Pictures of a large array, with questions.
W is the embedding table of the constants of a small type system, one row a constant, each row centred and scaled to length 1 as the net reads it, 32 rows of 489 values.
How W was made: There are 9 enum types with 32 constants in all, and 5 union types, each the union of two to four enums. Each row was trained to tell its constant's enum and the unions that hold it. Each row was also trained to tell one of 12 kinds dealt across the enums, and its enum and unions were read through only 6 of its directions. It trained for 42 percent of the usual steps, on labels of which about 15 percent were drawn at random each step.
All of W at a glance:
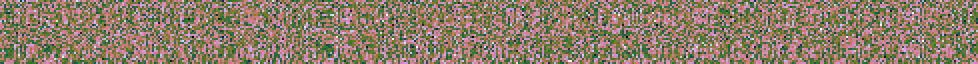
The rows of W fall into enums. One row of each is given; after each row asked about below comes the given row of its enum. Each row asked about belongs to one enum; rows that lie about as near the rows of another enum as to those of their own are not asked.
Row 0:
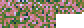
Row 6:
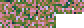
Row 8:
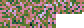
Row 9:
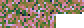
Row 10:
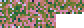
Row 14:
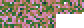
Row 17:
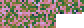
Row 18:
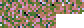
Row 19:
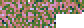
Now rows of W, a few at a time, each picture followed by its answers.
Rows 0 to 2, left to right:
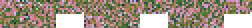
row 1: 14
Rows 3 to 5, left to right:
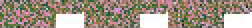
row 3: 17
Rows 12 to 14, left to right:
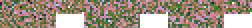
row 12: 17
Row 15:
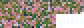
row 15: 6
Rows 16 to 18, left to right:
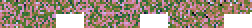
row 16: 6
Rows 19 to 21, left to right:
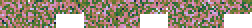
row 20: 18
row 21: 17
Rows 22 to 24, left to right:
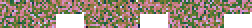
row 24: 6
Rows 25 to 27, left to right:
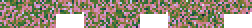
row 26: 18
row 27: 6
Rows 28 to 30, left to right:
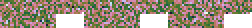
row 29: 17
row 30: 14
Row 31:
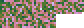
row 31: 14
